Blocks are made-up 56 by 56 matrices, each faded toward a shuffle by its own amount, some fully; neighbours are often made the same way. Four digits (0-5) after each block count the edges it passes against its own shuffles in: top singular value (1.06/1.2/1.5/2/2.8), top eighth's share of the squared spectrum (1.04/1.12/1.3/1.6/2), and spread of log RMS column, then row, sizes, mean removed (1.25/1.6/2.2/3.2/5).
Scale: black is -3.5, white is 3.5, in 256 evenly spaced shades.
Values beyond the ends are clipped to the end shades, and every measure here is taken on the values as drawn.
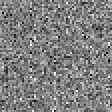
1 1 2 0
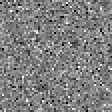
0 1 0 0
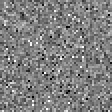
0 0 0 0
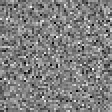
2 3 1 1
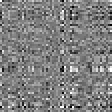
4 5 3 3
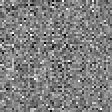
3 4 2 2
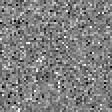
0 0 0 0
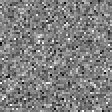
1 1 0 0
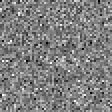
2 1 0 2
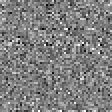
2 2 0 2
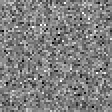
0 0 0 0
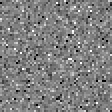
0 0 0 0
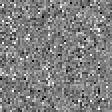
1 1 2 0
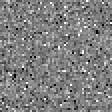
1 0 0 0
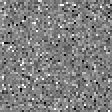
0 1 1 0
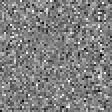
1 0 1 0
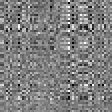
5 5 4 4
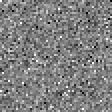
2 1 0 0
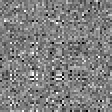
4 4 2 2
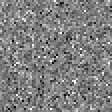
2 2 0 0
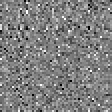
3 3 1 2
